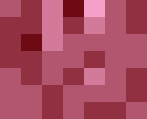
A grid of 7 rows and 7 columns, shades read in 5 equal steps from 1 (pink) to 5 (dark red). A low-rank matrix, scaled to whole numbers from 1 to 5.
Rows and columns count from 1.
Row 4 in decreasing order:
4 4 4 3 3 3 3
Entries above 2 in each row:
5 5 6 7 6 7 7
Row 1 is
3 4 2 5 1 3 4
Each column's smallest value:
3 3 2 3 1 3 3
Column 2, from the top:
4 4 5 4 4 3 3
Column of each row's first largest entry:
4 1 2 1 2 3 3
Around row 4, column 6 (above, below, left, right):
3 3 4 3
